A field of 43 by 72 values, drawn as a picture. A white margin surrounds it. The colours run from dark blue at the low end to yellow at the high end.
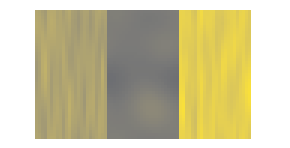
It is made of 1 by 3 panels. Panel 1,1: high, streaked downward, faint in contrast. Panel 1,2: middling, smooth, faint in contrast. Panel 1,3: very high, streaked downward, faint in contrast.
